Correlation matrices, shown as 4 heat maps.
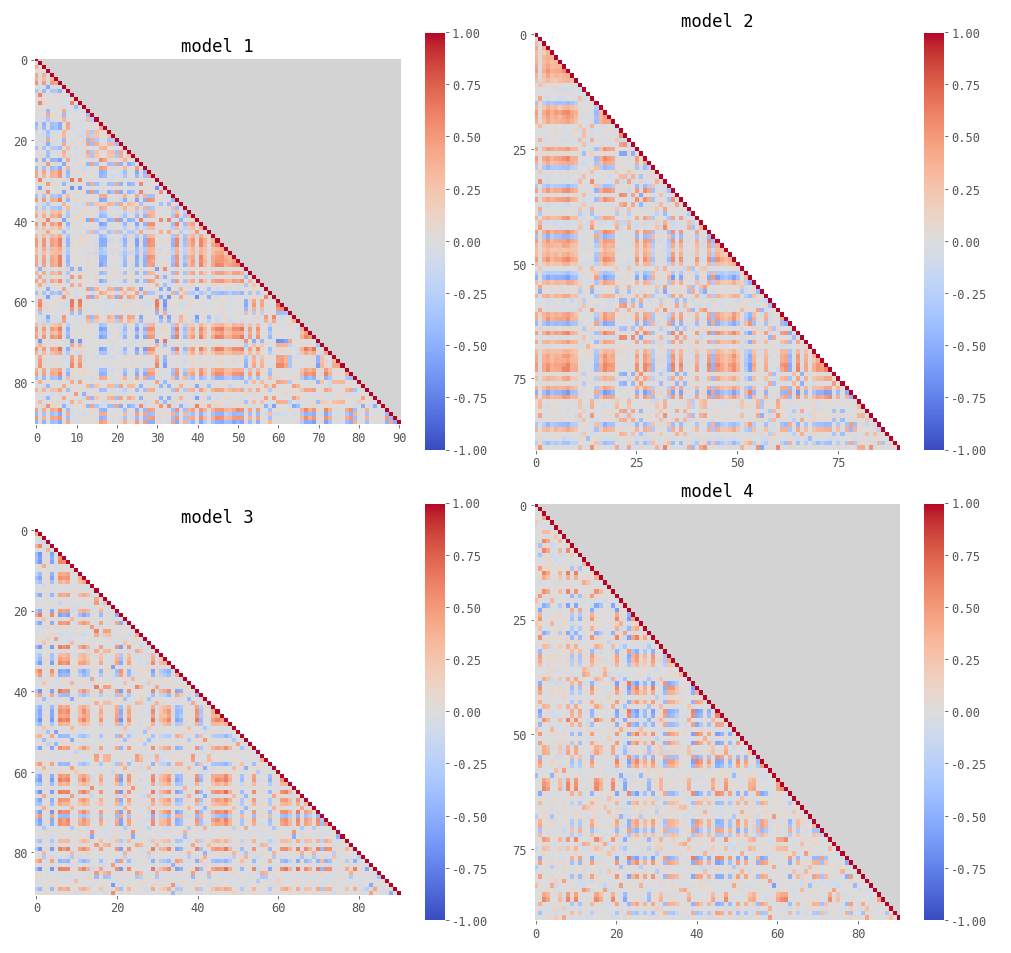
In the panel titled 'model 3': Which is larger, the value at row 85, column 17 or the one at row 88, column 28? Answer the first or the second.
the first
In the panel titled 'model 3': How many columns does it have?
91
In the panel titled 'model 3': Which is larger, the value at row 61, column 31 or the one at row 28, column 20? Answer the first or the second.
the first
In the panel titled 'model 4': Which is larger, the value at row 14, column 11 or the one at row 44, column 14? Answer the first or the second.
the second
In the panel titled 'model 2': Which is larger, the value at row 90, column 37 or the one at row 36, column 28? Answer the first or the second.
the second
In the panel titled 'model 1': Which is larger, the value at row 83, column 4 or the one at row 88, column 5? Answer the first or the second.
the first
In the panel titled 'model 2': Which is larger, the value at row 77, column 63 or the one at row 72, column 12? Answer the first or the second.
the second
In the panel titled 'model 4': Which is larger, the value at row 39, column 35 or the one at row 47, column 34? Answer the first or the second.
the second
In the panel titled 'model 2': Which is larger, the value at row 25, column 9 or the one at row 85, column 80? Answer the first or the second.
the first
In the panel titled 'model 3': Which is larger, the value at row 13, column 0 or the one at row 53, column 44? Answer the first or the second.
the second
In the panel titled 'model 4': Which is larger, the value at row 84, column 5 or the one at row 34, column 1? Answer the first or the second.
the second
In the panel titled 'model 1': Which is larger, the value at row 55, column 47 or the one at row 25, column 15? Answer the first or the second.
the first
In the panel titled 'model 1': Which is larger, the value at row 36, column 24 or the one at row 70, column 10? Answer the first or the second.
the first
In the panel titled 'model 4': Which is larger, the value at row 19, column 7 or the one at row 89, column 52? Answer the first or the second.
the first
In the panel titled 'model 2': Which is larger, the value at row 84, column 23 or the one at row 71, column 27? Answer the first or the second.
the second
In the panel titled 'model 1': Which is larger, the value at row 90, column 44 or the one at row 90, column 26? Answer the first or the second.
the second
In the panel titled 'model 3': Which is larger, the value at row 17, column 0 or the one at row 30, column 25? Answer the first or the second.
the second
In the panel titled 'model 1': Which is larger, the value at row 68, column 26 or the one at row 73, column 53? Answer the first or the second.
the second
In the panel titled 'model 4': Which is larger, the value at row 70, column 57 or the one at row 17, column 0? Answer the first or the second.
the first
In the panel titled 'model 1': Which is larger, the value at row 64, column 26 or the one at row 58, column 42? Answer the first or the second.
the second
